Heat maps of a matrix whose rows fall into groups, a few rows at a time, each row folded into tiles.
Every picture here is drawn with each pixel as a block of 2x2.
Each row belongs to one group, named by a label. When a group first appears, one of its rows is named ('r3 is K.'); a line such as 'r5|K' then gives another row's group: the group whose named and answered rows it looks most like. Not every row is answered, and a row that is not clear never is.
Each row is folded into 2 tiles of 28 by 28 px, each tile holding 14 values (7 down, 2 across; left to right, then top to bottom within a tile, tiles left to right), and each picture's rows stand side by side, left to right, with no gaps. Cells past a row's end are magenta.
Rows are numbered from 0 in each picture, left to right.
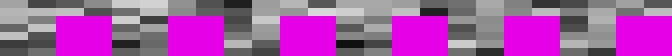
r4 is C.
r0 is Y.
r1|Y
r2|C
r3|Y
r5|C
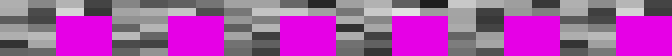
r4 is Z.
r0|Z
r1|Y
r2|Y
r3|Y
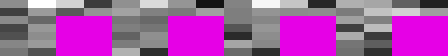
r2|C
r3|Y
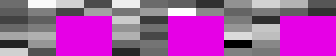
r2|Z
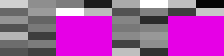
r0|Y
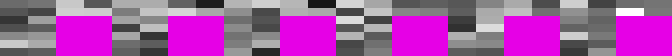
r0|C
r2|Z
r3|Y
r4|C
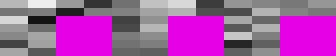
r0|Z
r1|C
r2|Y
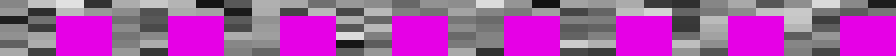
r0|Z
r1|Z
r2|C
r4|Z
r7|Z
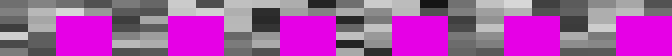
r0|Y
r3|Z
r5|C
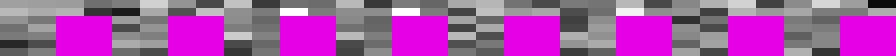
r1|C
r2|Y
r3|Y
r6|Z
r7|Z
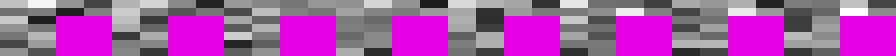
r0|Z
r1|Z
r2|Y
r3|Z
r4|Z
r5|Y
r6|C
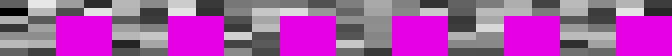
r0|C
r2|Y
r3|C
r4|C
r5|Z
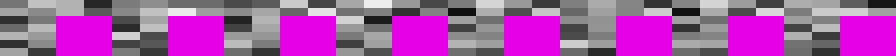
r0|Z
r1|Y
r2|C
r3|Z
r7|Y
